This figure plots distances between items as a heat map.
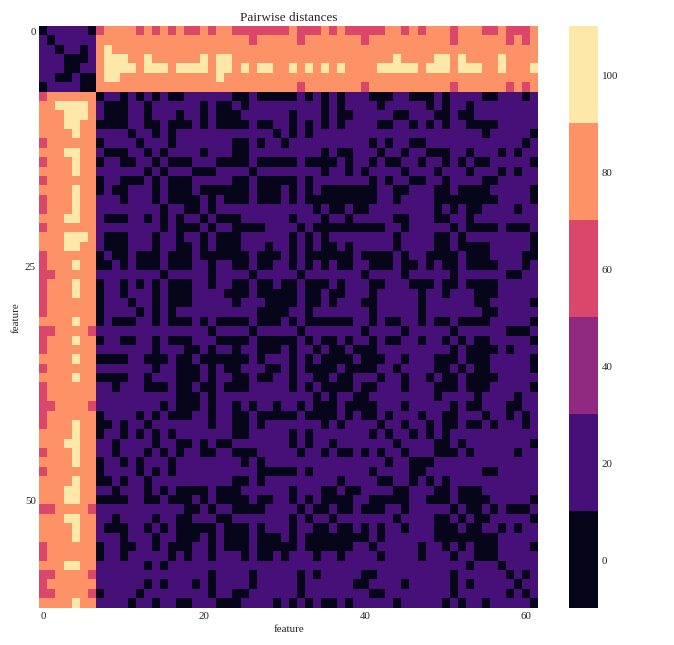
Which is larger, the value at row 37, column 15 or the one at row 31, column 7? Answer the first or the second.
the first
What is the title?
Pairwise distances
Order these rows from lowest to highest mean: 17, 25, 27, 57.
17, 25, 27, 57
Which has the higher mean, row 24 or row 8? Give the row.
8
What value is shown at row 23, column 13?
20
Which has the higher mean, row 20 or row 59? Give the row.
59
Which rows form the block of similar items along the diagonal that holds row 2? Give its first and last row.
0 to 6
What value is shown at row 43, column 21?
20
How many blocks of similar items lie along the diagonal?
2
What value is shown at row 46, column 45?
20
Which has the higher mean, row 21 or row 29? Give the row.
29
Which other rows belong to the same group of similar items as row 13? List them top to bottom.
7, 8, 9, 10, 11, 12, 14, 15, 16, 17, 18, 19, 20, 21, 22, 23, 24, 25, 26, 27, 28, 29, 30, 31, 32, 33, 34, 35, 36, 37, 38, 39, 40, 41, 42, 43, 44, 45, 46, 47, 48, 49, 50, 51, 52, 53, 54, 55, 56, 57, 58, 59, 60, 61
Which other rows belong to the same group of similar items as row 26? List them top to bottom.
7, 8, 9, 10, 11, 12, 13, 14, 15, 16, 17, 18, 19, 20, 21, 22, 23, 24, 25, 27, 28, 29, 30, 31, 32, 33, 34, 35, 36, 37, 38, 39, 40, 41, 42, 43, 44, 45, 46, 47, 48, 49, 50, 51, 52, 53, 54, 55, 56, 57, 58, 59, 60, 61
